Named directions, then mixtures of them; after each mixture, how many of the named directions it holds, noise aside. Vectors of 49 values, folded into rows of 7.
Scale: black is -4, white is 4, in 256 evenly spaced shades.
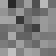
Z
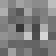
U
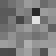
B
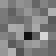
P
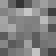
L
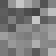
two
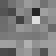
one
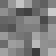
one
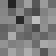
two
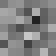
three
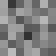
three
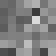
one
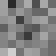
two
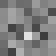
one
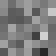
three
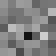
one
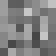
two
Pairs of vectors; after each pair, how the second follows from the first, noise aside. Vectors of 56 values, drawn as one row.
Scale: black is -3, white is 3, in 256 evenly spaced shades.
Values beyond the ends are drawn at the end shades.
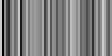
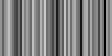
shuffled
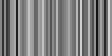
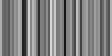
shuffled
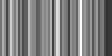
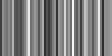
shuffled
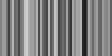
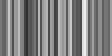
negated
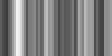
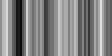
negated
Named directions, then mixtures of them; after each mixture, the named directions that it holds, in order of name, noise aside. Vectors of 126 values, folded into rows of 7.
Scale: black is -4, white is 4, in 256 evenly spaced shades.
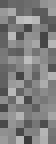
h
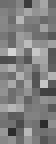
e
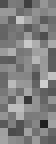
e, h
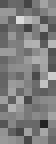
e, h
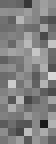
e, h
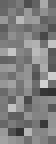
e, h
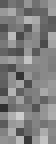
e, h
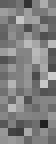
e, h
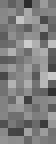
e, h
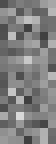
h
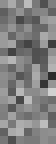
e, h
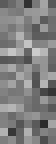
e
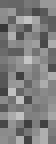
h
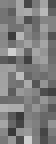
e, h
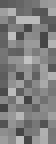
h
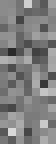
e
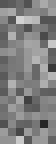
e, h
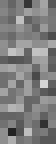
e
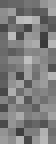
h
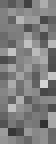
e, h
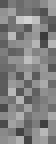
h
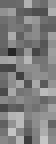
e, h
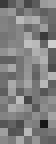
e, h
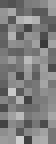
h
